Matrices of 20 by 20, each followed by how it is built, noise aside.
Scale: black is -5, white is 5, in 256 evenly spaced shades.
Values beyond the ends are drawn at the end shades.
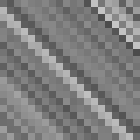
Toeplitz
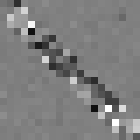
banded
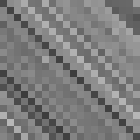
Toeplitz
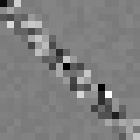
banded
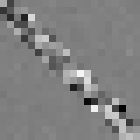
banded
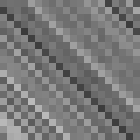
Toeplitz
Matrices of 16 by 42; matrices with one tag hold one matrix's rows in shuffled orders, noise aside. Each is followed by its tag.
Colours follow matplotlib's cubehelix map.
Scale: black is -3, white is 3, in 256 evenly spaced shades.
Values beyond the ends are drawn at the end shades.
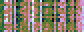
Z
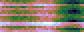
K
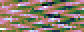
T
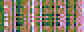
Z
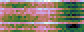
K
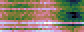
K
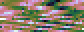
T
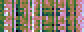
Z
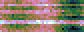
K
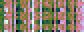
Z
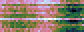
K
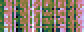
Z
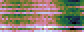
K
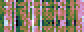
Z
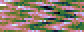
T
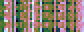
Z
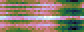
K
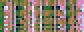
Z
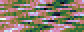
T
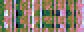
Z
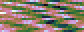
T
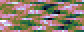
T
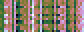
Z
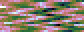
T
